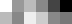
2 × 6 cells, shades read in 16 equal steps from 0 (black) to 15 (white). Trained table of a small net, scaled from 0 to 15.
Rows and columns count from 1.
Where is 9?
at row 1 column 2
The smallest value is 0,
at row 1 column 6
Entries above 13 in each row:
1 1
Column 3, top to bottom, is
11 14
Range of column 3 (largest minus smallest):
3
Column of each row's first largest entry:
1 3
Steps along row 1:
down up down down down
